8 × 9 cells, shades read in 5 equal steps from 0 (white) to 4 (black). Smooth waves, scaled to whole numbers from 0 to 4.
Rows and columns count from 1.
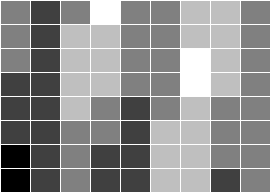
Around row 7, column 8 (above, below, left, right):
2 3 1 2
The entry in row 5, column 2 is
3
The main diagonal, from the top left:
2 3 1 1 3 1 1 3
